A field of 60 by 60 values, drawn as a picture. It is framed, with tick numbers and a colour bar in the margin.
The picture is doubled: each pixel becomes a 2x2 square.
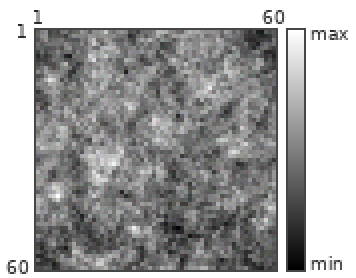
Neither half mirrors the other. The histogram is bell-shaped. On average the colour sits 50% of the way up the scale. The field is mottled with small blotches. The middle left is the ninth with the highest average.
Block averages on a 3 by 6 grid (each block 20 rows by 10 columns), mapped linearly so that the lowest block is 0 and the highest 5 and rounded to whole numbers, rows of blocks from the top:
2 5 3 3 5 1 | 4 5 4 3 3 3 | 2 2 2 0 1 1
